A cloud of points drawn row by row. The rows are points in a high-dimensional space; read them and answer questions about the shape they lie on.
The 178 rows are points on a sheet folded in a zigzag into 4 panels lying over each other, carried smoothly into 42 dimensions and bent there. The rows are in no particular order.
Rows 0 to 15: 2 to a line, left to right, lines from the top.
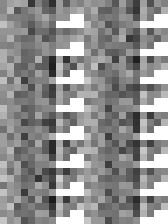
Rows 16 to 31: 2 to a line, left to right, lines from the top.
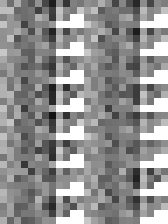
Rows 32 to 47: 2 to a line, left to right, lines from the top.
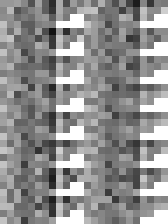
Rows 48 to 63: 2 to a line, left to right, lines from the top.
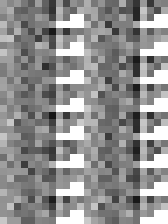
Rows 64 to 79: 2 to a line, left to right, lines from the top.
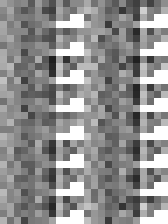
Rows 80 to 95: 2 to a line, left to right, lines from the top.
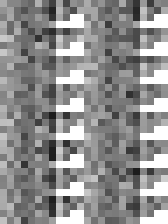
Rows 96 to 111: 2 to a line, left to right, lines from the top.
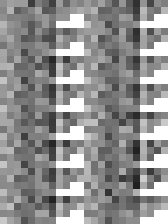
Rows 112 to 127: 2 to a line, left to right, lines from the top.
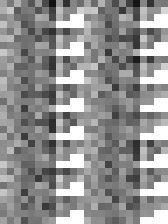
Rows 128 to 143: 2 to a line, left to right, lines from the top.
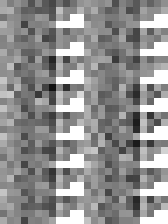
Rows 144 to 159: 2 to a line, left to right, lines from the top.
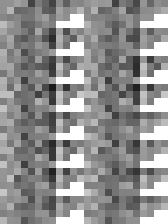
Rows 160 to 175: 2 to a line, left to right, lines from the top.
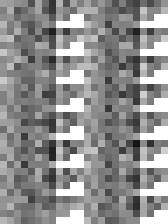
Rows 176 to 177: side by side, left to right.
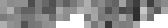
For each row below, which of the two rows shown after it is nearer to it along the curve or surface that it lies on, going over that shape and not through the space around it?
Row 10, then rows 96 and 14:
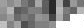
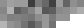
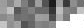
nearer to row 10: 14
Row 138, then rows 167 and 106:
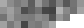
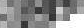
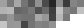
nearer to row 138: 167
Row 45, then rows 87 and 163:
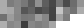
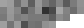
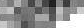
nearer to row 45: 87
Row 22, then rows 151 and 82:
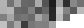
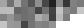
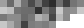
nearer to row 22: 151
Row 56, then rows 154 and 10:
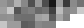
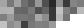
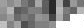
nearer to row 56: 10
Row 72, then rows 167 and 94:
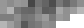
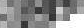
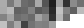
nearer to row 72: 167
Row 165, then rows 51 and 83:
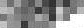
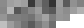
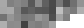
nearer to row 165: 83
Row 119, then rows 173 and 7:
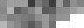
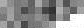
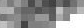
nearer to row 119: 173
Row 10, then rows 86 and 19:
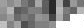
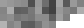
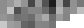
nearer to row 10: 19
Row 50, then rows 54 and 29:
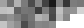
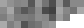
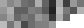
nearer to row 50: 29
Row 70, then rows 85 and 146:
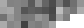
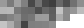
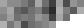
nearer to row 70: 85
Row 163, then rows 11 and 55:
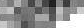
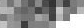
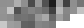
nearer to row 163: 55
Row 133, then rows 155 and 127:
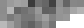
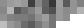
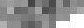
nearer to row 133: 127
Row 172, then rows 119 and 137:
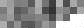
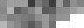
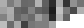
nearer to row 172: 137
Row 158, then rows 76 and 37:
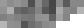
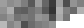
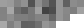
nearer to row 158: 37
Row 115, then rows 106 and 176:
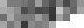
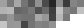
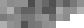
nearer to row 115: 176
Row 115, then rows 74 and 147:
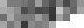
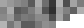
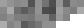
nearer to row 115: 147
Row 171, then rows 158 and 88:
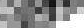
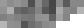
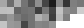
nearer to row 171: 88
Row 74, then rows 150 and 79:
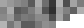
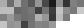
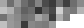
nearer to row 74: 150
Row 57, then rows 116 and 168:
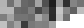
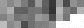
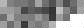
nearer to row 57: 116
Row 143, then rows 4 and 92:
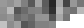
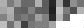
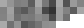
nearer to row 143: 4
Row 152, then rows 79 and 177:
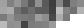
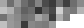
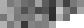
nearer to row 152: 177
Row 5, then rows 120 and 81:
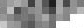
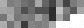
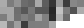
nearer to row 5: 81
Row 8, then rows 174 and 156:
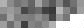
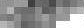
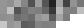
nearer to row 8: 174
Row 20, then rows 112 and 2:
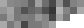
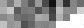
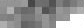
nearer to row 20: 2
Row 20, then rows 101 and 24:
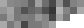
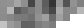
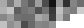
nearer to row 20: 101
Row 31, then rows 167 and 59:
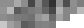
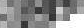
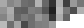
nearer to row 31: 59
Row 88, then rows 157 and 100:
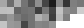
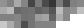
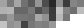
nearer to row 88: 100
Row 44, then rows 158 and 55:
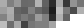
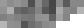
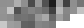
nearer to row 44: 55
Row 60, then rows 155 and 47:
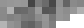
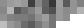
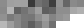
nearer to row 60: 47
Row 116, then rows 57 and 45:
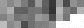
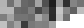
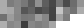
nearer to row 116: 57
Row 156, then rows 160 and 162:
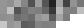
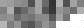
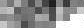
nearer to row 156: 160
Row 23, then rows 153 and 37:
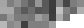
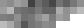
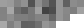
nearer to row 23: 37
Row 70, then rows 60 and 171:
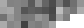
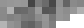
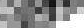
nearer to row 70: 60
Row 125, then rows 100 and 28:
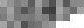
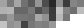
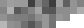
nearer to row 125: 28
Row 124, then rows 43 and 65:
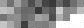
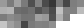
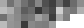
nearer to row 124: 65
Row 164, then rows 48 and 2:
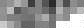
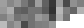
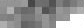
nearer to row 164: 48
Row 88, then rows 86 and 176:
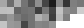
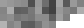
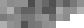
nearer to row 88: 86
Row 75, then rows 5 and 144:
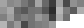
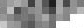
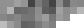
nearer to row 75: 144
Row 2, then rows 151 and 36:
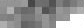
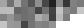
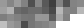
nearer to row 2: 36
